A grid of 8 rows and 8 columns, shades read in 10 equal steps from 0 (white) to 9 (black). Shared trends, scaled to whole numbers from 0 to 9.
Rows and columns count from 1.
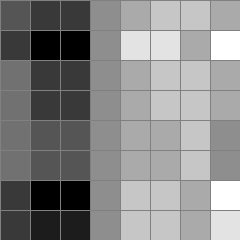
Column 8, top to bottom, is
3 0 3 3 4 4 0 1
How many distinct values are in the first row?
5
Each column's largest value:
7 9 9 4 3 3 3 4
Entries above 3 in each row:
4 4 4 4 5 5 4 4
